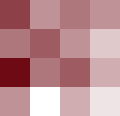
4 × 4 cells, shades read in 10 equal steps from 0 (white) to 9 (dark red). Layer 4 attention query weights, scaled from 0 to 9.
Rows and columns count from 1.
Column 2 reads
4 6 5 0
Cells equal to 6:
2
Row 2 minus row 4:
1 6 1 1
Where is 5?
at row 1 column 3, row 2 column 1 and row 3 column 2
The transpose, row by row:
7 5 9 4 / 4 6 5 0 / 5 4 6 3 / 4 2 3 1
